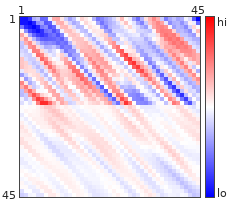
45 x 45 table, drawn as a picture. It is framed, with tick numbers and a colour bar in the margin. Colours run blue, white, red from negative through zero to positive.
The top left is the ninth with the lowest average. The grain runs diagonally down to the right. No row or column stands out. There is no overall slope. The halves do not mirror each other. A horizontal seam about 50% of the way down splits the table, and the bottom part is calmer.
